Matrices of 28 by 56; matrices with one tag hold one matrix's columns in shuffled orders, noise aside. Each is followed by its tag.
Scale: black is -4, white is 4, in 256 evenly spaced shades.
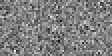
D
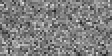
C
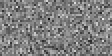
D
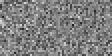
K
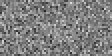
D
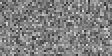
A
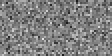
A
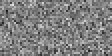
C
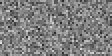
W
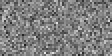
W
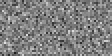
W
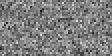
C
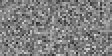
W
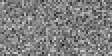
W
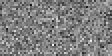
W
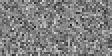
K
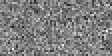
A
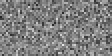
A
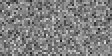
W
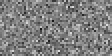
D
